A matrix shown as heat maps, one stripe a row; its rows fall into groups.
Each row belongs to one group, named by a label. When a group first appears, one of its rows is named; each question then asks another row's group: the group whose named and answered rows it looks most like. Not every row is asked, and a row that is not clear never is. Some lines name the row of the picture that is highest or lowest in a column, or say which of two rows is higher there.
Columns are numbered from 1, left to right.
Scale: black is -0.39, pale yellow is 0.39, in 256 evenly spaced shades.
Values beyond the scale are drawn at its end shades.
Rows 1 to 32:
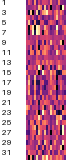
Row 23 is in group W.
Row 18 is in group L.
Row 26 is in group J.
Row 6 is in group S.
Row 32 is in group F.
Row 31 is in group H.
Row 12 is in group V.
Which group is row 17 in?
L
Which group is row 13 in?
F
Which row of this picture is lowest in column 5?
6
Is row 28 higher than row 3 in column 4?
Yes
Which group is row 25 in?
S
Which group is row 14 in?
H
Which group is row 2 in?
J
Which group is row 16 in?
L
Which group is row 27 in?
J
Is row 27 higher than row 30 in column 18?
No
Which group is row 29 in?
J
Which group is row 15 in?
W
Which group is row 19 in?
L
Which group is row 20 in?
L
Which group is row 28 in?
S
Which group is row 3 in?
F
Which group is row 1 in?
L
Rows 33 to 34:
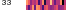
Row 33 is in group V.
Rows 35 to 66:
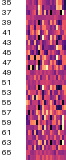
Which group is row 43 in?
L
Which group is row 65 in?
V
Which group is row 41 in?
S
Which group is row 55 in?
V
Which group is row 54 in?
S
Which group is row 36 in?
H
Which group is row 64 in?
L
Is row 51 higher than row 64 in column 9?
No
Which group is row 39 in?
W
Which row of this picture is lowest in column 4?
48
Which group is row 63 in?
J
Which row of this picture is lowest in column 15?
55
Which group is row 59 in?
J
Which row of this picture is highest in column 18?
36
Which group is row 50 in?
L
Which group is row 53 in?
H
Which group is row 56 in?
W
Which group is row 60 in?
J
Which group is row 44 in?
H
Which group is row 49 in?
V
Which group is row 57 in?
F
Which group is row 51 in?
F
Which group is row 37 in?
J
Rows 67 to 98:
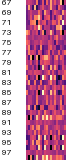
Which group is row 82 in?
W
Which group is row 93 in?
L
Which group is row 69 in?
J
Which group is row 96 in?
J
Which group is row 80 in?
W
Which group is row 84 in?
J
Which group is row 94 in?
J
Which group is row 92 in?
S
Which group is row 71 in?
J
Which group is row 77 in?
H
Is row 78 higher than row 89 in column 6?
Yes
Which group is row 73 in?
V
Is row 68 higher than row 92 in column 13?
Yes
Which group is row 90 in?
F
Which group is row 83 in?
L
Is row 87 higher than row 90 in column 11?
No
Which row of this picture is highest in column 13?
82
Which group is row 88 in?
L
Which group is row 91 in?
V
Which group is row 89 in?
J
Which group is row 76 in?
L
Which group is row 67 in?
V
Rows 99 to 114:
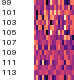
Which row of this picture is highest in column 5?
111
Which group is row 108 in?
L
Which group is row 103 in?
H
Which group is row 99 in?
W
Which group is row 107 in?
V
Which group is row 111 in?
L
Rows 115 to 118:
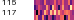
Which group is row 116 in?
J
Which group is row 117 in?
F
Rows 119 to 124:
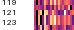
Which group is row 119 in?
F
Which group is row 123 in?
F
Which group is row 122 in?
F
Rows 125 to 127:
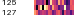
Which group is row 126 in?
S
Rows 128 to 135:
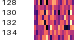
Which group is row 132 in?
J
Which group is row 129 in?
J
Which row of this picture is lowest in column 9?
135
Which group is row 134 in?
F
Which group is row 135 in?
H
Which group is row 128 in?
F
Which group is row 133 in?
W
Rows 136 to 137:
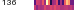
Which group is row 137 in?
F
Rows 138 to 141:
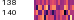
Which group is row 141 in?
J
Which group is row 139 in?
S
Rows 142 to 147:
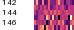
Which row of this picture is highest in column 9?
146
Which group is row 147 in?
J
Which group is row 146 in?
W
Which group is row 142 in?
L
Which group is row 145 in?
J
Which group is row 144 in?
F
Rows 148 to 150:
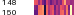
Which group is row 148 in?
H
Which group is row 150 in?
J
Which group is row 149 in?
J
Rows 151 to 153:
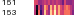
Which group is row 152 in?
F
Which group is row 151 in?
V
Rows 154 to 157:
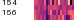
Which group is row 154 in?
V
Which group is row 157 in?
W
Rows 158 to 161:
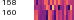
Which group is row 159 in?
J
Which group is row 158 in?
F
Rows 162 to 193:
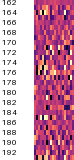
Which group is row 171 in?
W
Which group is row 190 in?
W
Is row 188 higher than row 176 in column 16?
No
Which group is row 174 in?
J
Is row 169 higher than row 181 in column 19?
Yes
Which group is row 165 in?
L
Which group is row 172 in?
J
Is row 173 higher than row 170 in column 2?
Yes
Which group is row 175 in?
S
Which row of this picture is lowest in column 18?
177
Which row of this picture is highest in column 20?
183
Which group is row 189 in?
V
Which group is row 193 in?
S
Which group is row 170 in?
H
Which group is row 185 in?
S
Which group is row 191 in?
J
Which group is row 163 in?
H
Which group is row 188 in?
H
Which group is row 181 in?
H
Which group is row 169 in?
J
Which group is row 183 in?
W
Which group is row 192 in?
H
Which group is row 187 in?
F
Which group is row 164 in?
S
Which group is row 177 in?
J
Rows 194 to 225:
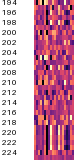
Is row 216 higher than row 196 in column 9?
No
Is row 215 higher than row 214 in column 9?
Yes
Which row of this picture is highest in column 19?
217
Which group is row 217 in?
J
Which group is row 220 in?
W
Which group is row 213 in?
V
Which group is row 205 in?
S
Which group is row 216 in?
H
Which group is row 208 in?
J
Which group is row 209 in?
S
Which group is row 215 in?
S
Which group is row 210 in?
S
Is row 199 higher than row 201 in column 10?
No
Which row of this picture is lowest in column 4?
200
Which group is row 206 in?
H
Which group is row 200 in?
F
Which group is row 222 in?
W
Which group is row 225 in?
V
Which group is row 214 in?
S
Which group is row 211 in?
V
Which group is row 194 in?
S
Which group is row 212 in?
L
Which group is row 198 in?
W
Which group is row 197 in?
F
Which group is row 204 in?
H
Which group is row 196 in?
W
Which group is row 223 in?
W
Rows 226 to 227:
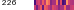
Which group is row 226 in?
H
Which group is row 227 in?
S
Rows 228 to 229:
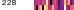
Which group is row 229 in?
S
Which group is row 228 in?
H
